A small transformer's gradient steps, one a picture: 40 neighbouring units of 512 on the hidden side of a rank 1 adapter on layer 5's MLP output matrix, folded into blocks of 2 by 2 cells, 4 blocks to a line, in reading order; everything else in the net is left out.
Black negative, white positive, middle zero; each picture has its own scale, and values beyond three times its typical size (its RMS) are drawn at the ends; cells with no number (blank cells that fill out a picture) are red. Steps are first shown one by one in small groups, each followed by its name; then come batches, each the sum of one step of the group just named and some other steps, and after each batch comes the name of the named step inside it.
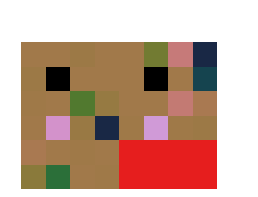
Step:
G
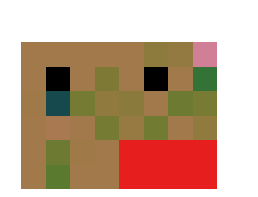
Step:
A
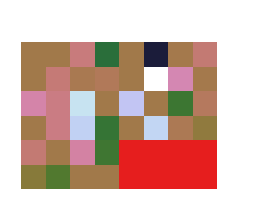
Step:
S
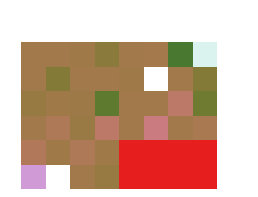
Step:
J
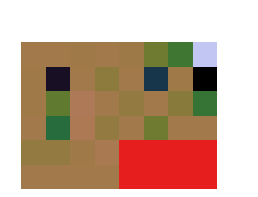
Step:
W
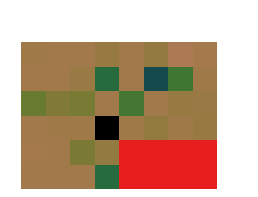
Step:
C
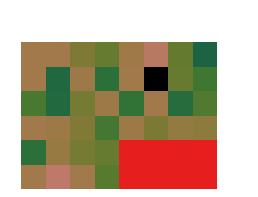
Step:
A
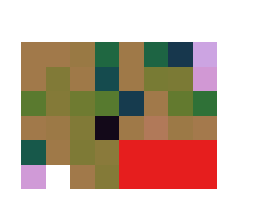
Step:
J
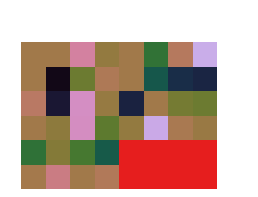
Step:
A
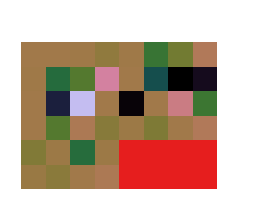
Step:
W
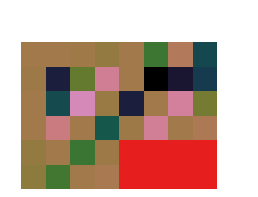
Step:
G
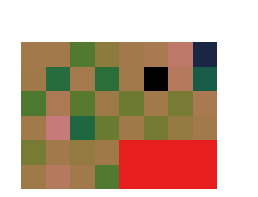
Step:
G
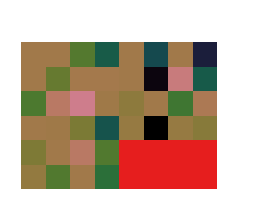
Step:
S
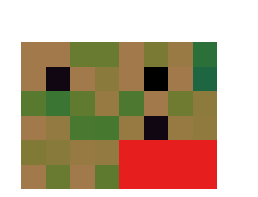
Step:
A
